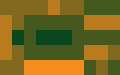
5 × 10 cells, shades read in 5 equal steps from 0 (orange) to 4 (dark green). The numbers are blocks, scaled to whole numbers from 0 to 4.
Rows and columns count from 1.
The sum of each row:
22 21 32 22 12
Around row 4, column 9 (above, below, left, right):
3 2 1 2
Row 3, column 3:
3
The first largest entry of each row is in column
8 3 2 3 8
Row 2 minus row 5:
-1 0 3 3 3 3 3 -2 -1 -2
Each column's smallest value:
1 2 0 0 0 0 0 1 1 1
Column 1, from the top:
2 1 1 1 2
